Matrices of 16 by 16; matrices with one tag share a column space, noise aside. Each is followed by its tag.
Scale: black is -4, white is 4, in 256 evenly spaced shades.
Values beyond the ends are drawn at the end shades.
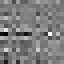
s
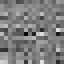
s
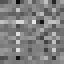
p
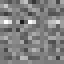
p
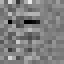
p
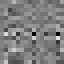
s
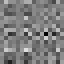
s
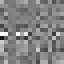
s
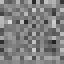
p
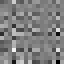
s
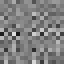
s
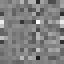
p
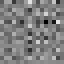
p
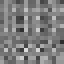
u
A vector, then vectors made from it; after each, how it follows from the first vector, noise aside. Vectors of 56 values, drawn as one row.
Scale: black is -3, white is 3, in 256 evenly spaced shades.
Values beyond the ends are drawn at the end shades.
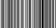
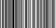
reversed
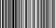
reversed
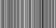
shrunk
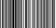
reversed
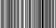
copied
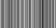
shrunk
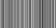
shrunk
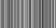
shrunk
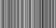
shrunk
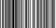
reversed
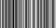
reversed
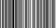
reversed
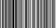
reversed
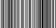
copied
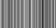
shrunk
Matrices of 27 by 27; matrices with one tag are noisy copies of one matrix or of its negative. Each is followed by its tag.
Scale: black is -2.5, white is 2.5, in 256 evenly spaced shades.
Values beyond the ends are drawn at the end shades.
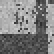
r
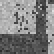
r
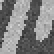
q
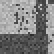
r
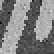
q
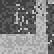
r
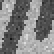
q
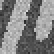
q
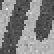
q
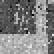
r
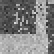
r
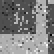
r
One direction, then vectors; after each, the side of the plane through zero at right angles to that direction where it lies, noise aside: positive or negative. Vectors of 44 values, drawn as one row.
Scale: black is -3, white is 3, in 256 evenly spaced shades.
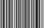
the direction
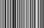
negative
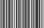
positive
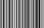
positive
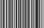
positive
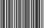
positive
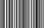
positive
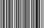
positive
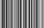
positive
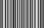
negative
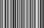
negative
